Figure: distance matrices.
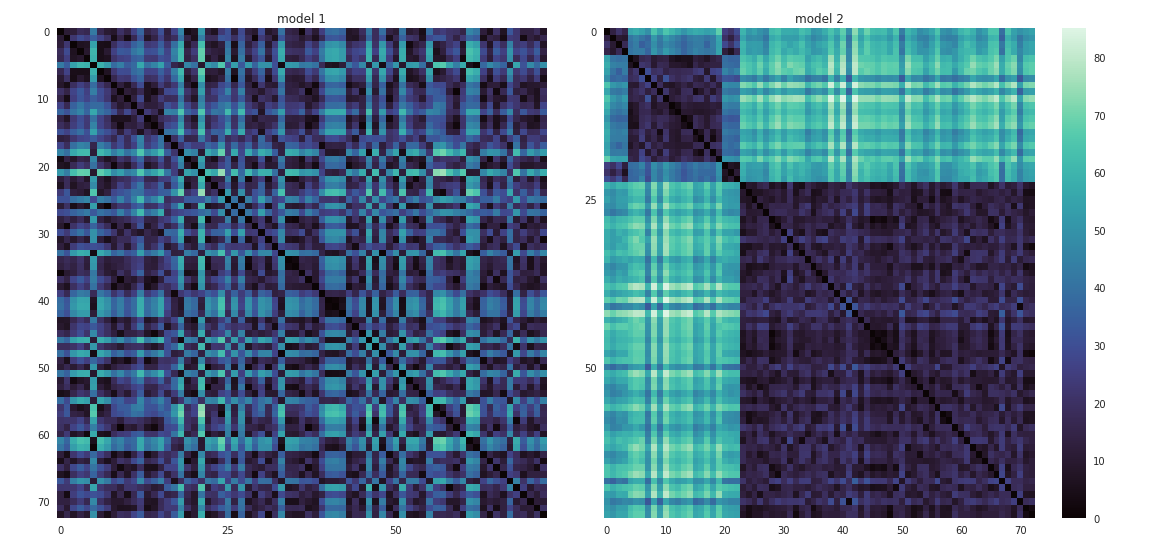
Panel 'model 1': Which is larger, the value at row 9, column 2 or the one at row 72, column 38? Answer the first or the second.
the first
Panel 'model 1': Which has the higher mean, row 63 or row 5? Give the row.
5
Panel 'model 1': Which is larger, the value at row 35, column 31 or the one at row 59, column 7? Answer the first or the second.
the second
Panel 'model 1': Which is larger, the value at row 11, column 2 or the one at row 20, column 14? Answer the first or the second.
the first
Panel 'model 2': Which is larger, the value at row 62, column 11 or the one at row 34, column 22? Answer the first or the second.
the first
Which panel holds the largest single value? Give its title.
model 2
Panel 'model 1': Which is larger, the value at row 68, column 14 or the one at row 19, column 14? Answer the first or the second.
the second
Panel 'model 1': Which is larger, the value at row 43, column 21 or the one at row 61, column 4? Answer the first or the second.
the second
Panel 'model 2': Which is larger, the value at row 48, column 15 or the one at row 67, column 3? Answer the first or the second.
the first
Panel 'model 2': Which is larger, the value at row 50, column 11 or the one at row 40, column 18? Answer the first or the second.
the second
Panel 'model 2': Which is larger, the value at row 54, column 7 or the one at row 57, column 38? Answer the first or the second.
the first
